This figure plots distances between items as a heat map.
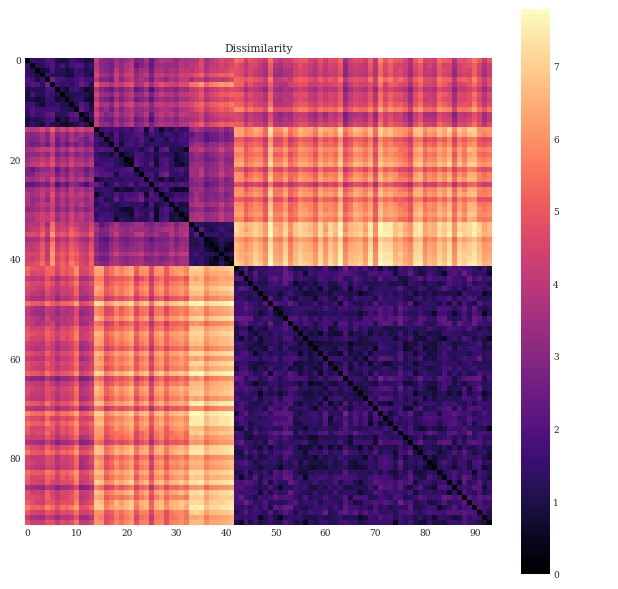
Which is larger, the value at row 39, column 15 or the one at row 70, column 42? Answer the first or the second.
the first
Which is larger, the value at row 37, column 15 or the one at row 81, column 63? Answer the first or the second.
the first
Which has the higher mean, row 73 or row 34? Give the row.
34
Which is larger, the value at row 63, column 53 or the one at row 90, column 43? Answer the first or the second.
the first
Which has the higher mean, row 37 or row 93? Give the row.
37
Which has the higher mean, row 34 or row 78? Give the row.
34
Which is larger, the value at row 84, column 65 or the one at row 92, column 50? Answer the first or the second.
the first
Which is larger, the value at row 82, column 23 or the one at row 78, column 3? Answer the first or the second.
the first
